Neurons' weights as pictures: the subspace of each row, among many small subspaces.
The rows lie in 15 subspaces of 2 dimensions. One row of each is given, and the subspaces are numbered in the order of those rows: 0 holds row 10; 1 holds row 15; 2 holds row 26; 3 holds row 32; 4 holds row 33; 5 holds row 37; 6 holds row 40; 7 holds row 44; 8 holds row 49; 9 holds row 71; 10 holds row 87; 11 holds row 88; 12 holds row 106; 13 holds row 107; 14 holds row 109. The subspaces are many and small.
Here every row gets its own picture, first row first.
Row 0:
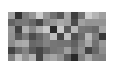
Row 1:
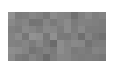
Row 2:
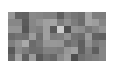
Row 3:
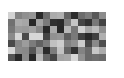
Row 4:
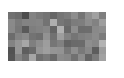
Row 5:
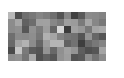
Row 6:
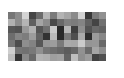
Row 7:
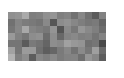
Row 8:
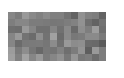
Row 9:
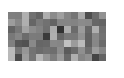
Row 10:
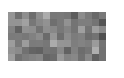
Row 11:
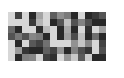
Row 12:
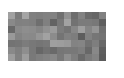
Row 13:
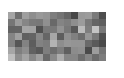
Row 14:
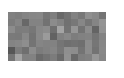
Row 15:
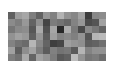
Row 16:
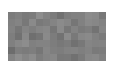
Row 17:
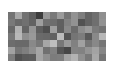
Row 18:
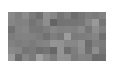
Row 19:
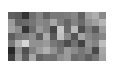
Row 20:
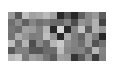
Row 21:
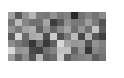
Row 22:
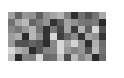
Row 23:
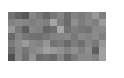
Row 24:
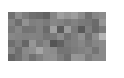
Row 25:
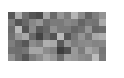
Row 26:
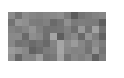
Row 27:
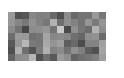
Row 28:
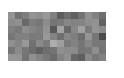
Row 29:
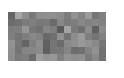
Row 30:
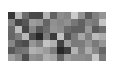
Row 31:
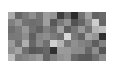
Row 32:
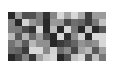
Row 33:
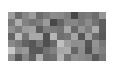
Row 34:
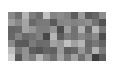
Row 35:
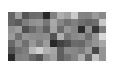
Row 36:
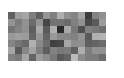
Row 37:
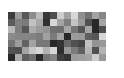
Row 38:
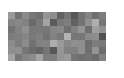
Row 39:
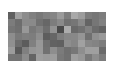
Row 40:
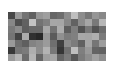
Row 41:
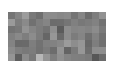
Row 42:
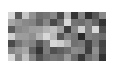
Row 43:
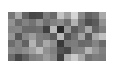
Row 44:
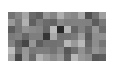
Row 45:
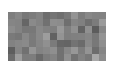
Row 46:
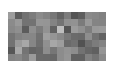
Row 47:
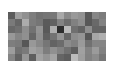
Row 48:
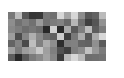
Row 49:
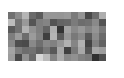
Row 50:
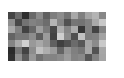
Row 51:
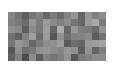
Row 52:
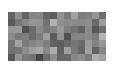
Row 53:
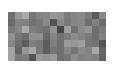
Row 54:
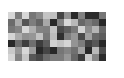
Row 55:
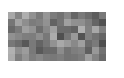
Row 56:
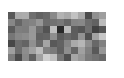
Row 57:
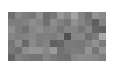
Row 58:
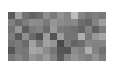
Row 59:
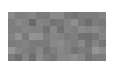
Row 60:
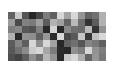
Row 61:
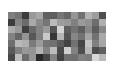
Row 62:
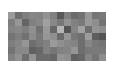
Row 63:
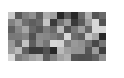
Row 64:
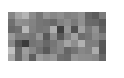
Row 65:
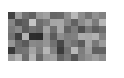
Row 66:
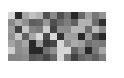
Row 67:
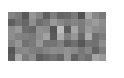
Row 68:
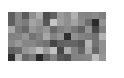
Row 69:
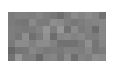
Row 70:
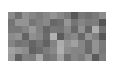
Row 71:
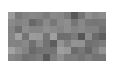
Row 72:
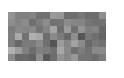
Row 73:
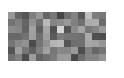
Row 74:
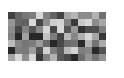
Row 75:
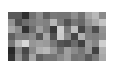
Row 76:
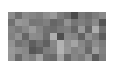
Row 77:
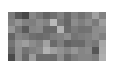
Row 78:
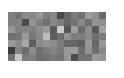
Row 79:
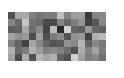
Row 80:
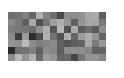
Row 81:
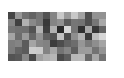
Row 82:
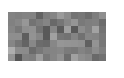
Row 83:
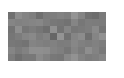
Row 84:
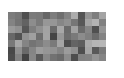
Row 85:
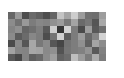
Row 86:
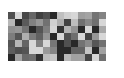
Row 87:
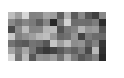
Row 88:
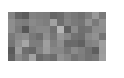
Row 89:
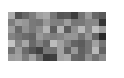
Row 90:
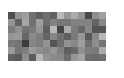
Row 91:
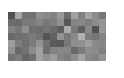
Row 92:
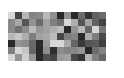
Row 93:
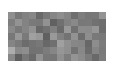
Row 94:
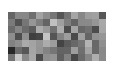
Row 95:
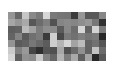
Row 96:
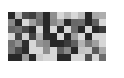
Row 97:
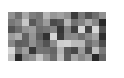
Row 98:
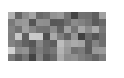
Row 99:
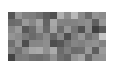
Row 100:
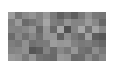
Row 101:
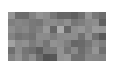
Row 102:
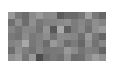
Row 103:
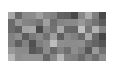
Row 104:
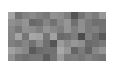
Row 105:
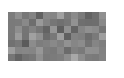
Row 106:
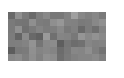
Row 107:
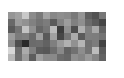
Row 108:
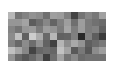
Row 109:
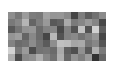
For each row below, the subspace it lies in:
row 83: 9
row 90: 8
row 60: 4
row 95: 7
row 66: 12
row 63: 5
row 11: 0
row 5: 13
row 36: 1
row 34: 7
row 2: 3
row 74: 6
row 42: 10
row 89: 0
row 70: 2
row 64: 13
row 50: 13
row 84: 1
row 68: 5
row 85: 14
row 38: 5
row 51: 1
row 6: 0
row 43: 4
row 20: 14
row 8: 1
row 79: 3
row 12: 10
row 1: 9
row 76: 2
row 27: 11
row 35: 7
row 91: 10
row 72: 9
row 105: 12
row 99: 8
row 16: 12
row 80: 12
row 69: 2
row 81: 3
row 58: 12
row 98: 12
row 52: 8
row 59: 6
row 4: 11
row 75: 13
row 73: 1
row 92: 11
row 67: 0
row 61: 8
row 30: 6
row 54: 11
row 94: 4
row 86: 2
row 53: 11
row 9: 7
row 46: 13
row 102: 8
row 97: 14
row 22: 2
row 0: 9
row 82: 2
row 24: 7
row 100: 3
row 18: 5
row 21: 4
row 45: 14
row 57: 5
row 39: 13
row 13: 1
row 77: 10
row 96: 3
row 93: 4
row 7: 11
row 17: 6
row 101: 0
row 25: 6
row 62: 3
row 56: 0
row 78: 14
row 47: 3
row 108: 9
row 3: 6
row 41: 8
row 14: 14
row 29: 10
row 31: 5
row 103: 1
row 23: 10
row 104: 9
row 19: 13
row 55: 13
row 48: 4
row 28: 7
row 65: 6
